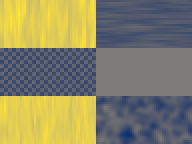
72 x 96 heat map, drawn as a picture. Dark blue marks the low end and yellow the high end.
The table splits into 3 rows of 2 panels. Panel 1,1: very high, streaked downward, faint in contrast. Panel 1,2: low, streaked across, faint in contrast. Panel 2,1: low, checkered. Panel 2,2: middling, flat. Panel 3,1: very high, streaked downward, faint in contrast. Panel 3,2: low, blotchy.
